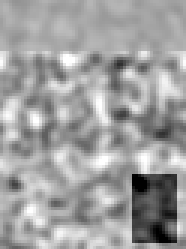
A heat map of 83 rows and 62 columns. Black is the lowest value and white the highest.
The bottom right is the roughest part. The bottom right is the ninth with the lowest average. In the bottom right lies a patch that is lower than the rest. The top part is calmer, up to a seam about 20% of the way down.
